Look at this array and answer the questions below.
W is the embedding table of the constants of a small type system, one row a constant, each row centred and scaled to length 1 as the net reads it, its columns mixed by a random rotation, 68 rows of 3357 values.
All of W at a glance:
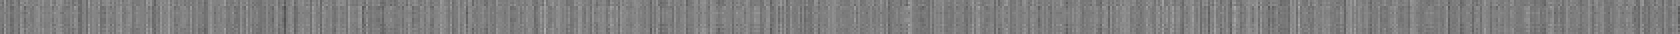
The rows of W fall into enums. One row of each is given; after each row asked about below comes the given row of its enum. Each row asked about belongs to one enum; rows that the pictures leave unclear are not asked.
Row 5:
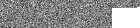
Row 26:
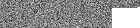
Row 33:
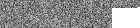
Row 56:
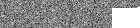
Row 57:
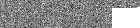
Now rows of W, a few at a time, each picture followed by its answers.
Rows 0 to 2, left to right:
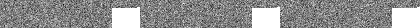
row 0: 33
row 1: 57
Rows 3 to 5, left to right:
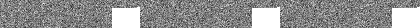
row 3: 57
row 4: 5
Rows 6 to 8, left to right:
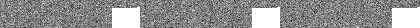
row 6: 57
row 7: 56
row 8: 26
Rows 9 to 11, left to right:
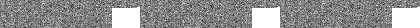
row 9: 57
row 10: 57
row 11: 57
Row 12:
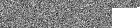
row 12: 5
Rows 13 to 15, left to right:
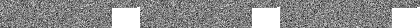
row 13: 5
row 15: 26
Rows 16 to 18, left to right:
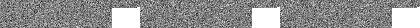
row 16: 26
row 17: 5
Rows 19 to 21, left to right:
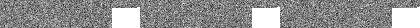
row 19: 33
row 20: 57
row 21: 5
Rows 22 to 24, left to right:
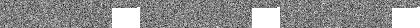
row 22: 33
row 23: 26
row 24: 57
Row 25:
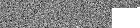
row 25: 26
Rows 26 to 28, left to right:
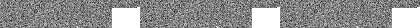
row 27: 26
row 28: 26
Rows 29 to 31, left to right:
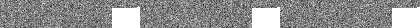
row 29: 57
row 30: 33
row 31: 5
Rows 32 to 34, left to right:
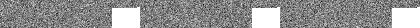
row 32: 5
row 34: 26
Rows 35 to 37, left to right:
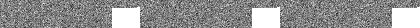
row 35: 57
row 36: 5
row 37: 5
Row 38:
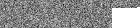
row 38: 33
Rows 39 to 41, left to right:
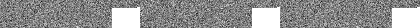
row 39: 26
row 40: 5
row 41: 26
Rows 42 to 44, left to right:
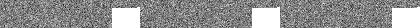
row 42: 33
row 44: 57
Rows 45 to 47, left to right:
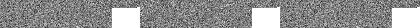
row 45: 26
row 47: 26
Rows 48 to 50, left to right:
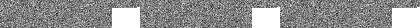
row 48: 5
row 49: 57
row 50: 5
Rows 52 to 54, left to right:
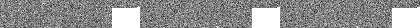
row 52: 57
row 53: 26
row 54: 26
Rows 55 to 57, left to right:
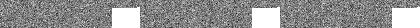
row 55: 5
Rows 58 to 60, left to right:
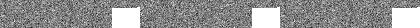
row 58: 56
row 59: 5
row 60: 56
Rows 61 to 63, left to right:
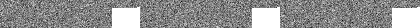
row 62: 26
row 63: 56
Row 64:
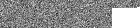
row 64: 5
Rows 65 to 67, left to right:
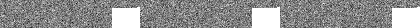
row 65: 56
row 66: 5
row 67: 57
